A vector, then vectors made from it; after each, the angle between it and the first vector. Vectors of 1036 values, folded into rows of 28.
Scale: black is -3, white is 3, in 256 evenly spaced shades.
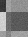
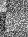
partly opposed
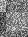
partly opposed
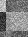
nearly opposite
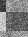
nearly parallel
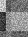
nearly opposite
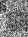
partly aligned
